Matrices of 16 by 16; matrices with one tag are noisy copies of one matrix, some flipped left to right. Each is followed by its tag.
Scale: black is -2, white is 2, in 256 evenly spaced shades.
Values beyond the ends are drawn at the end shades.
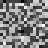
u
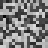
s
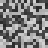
s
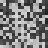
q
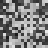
q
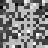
q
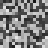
s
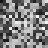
q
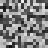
s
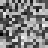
s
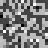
s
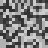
s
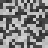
s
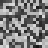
s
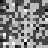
q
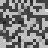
s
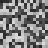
s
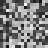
q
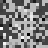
q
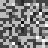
u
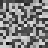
u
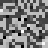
s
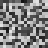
u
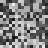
q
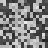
q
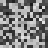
q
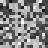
q
